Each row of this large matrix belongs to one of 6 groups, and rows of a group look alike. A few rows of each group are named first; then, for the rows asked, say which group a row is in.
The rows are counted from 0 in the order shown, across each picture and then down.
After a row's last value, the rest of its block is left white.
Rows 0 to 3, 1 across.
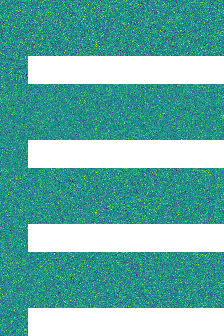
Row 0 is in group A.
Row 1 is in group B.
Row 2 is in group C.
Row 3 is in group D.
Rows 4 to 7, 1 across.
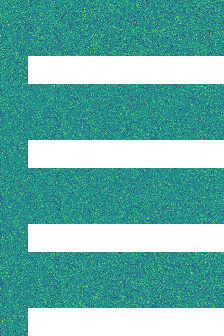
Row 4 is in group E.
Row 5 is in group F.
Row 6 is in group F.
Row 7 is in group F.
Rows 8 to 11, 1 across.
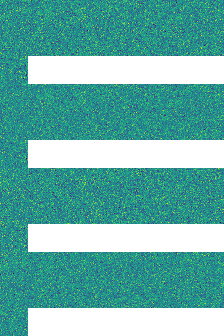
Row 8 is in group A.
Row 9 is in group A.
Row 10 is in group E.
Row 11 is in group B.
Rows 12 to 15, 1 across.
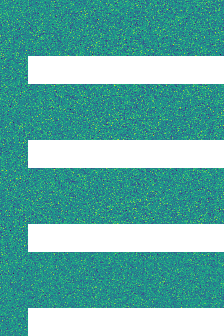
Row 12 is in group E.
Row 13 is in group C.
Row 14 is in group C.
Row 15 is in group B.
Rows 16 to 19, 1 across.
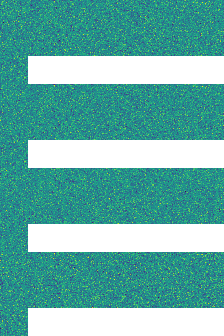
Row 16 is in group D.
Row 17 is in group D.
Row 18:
C
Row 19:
F
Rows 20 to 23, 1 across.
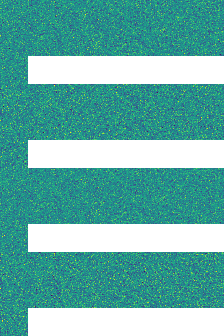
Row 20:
E
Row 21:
D
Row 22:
E
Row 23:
F
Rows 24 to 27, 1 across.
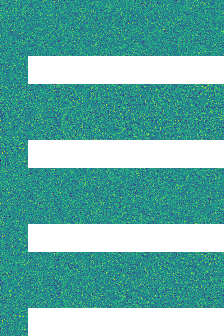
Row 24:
B
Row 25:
F
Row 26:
E
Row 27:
F
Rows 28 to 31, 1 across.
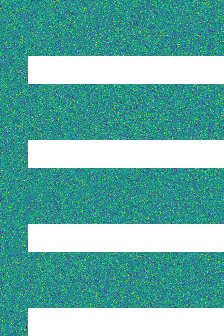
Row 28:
C
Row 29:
C
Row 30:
F
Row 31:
A
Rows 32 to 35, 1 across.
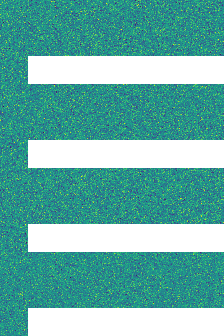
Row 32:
E
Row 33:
D
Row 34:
A
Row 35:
C
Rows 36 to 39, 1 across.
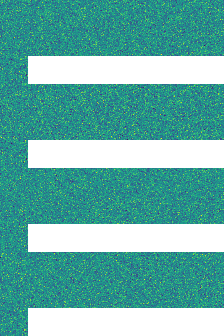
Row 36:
A
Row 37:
A
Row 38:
C
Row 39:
D
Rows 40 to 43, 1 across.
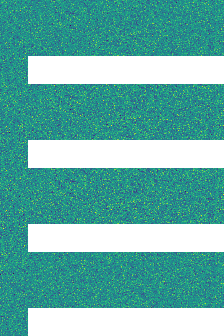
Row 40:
C
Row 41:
C
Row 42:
C
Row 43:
B
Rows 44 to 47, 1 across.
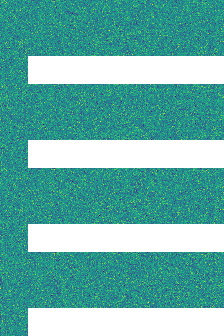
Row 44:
C
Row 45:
B
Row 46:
C
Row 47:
F
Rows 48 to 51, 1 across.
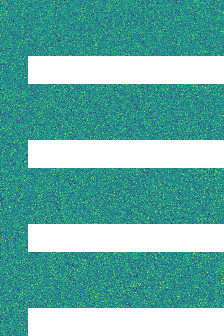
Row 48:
B
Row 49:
D
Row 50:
F
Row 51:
C
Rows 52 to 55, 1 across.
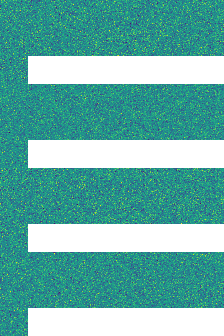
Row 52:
C
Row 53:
E
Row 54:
B
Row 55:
D
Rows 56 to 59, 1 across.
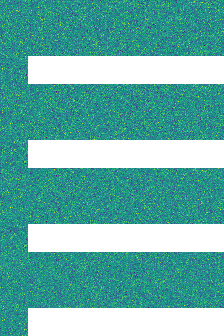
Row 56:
A
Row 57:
D
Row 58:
D
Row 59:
E
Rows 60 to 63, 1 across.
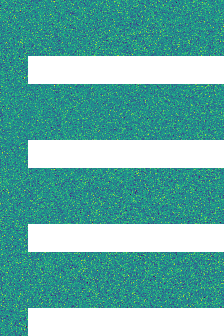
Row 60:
C
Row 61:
F
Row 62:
E
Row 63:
A
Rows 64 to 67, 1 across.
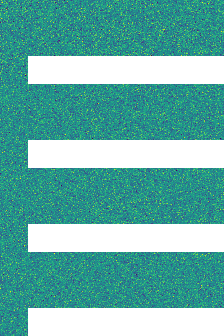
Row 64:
B
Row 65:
E
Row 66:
C
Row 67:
D
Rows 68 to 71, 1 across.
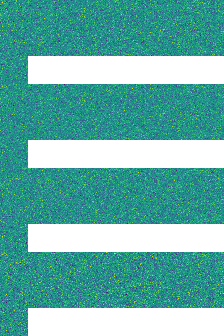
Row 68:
B
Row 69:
B
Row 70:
A
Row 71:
C
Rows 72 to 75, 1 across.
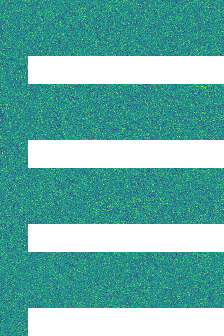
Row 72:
A
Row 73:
F
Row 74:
C
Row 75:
C
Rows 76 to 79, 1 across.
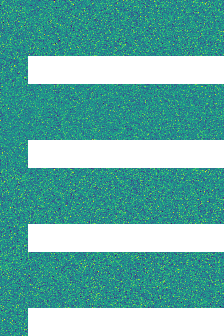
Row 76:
D
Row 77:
F
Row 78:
D
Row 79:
E
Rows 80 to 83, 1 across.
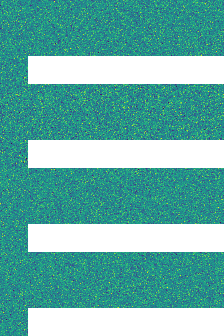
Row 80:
D
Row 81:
A
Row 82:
E
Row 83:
C
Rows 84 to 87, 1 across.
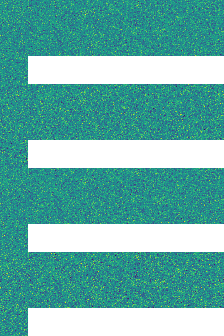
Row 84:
E
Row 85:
A
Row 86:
E
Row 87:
E
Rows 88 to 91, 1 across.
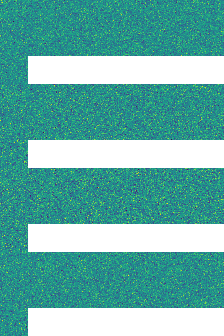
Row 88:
B
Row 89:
D
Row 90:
E
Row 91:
A
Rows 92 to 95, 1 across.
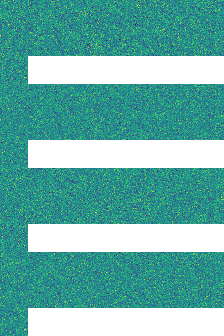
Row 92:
E
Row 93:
E
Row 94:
C
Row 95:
D
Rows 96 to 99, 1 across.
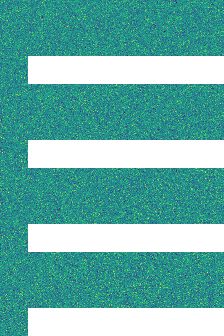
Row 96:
A
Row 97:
A
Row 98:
F
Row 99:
C
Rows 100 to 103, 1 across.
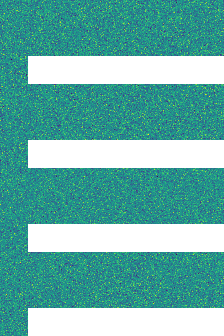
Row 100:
A
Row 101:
F
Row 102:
D
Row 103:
C
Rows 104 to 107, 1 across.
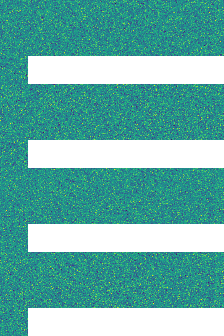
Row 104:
A
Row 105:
D
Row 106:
C
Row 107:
C
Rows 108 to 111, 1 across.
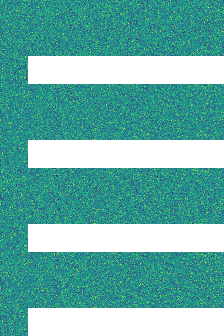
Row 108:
A
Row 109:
F
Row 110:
D
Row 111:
F
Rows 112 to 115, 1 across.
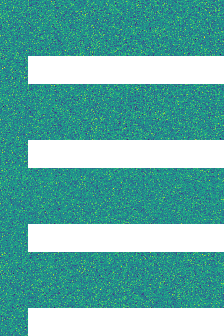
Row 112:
E
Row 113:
E
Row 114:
B
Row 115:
B
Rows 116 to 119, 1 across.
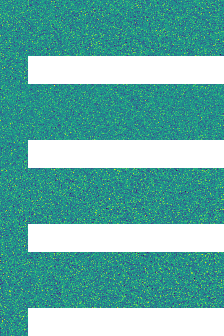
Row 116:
E
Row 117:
D
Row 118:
C
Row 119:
F
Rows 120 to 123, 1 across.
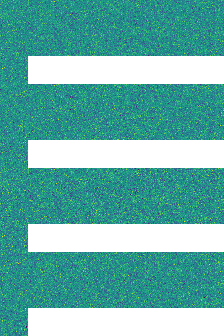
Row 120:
E
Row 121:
C
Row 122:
E
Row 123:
A
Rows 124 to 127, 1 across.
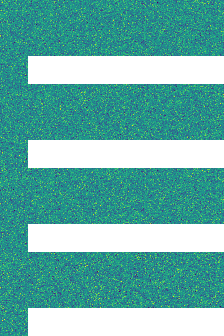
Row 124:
B
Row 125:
A
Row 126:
B
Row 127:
E
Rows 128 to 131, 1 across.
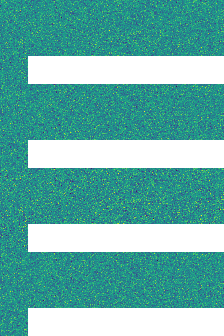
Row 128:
C
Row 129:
D
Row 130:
C
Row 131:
D
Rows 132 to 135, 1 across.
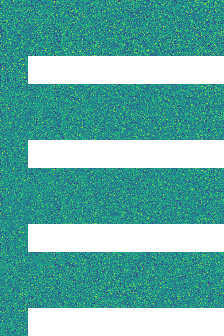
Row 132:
F
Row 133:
F
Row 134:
F
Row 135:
C
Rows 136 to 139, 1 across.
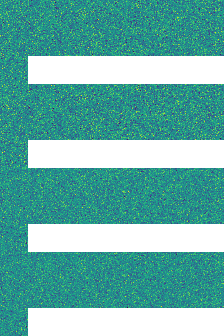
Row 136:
E
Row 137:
E
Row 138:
A
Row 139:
A
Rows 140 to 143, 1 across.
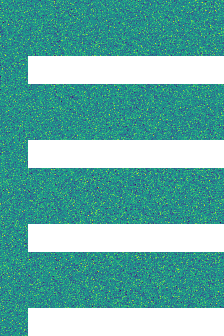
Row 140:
F
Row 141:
C
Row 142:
E
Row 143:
E
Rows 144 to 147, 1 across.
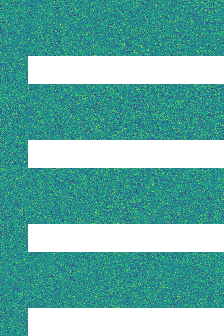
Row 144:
F
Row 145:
E
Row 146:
C
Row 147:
C
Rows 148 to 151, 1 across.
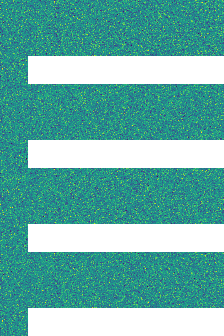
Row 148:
F
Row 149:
A
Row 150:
D
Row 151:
F
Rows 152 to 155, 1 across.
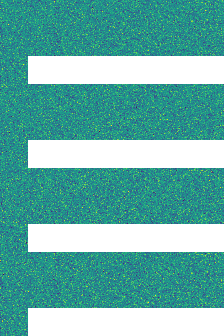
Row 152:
F
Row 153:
C
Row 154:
A
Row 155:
F
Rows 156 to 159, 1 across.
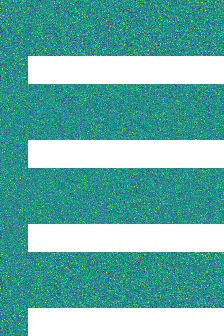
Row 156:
F
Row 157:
E
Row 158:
C
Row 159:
F
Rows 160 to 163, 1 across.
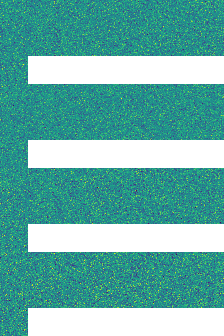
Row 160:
F
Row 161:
B
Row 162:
E
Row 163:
C
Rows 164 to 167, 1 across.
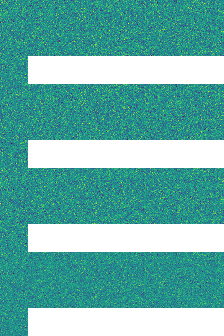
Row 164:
B
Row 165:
A
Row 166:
B
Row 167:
B
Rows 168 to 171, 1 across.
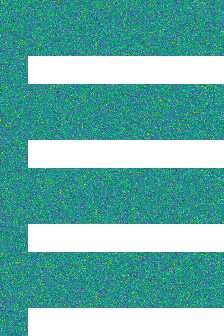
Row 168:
B
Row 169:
F
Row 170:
A
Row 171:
A
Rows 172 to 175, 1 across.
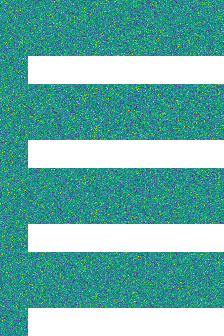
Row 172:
C
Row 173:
E
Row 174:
E
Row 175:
A
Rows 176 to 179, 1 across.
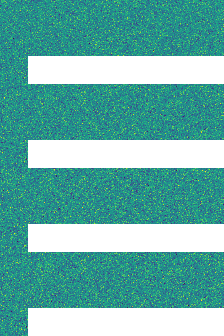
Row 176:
C
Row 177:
A
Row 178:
D
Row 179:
A
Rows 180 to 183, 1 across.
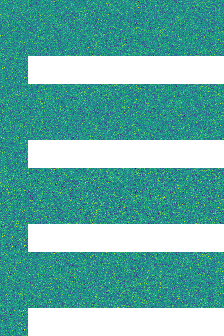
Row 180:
E
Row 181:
A
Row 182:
E
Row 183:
C
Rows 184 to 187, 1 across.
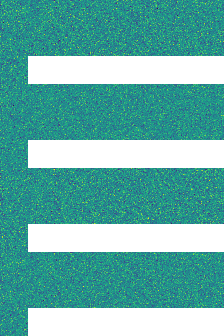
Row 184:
D
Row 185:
B
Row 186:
F
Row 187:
D
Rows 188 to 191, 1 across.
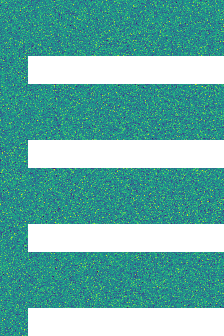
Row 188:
C
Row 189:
F
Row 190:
D
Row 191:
E
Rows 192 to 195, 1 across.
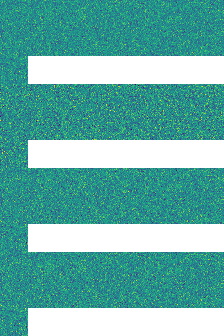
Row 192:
A
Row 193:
F
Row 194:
A
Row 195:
A
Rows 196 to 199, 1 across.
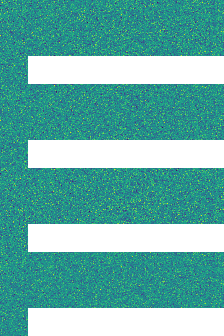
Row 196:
B
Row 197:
D
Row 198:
C
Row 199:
B
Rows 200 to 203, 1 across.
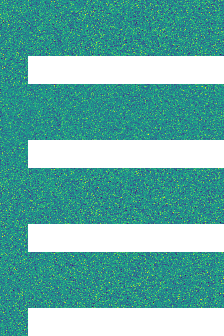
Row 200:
E
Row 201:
F
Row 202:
E
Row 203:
C
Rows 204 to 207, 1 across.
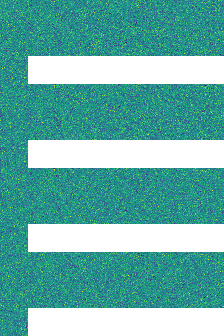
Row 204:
E
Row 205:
F
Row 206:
D
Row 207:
A
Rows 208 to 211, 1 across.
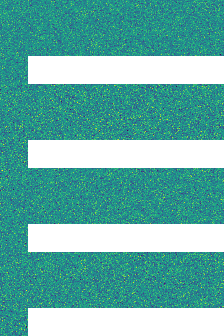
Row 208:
E
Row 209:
C
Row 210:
B
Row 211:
A
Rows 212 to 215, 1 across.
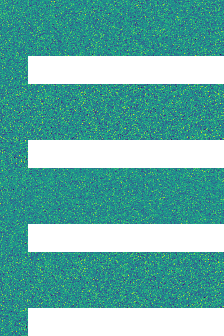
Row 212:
E
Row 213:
A
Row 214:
B
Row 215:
A
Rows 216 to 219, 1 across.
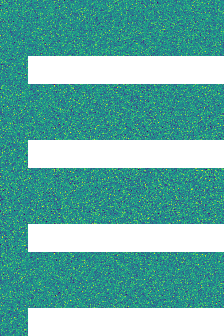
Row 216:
B
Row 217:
D
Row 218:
F
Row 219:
D
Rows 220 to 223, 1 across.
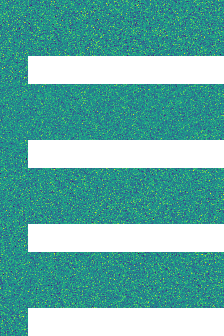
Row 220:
E
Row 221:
A
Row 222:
C
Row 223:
F
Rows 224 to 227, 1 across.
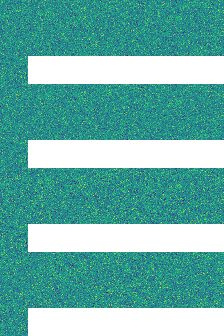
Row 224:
A
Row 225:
A
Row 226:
A
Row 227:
C
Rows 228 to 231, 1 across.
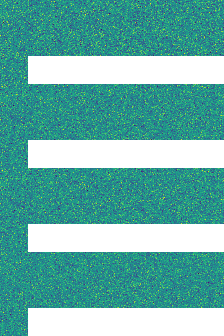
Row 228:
E
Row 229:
B
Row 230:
B
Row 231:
C
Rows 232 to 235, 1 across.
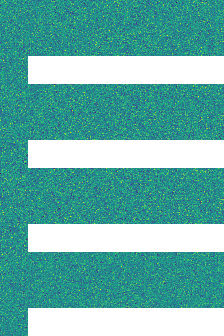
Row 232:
C
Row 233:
D
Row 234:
D
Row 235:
B
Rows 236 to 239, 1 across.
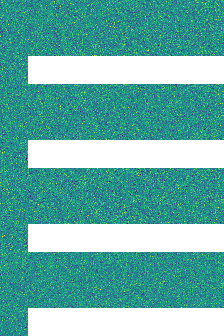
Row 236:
F
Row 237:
A
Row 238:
E
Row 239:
B
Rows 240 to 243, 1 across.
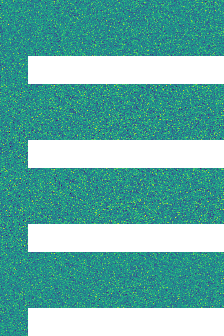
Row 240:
F
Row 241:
C
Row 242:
C
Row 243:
C
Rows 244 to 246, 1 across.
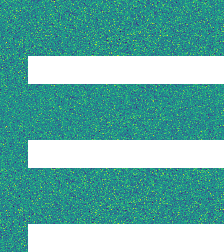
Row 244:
C
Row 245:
C
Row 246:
C
